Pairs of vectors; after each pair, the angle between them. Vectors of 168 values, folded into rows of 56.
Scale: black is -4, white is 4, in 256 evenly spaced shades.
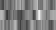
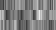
nearly parallel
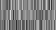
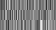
partly opposed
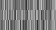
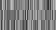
partly aligned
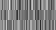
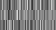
nearly opposite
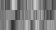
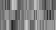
nearly parallel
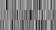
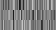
orthogonal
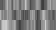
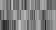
nearly opposite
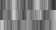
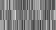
partly aligned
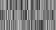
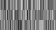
nearly opposite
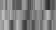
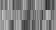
nearly parallel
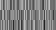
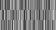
nearly opposite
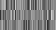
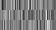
partly opposed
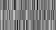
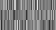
nearly opposite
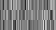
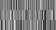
partly opposed
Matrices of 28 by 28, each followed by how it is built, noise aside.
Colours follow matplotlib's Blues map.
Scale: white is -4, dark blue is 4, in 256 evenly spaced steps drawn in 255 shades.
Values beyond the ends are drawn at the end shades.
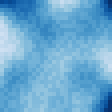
smooth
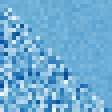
lower triangular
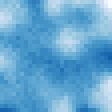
smooth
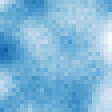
smooth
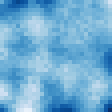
smooth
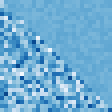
lower triangular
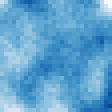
smooth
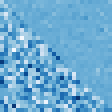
lower triangular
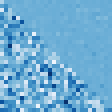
lower triangular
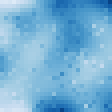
smooth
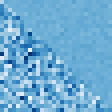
lower triangular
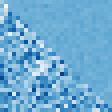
lower triangular
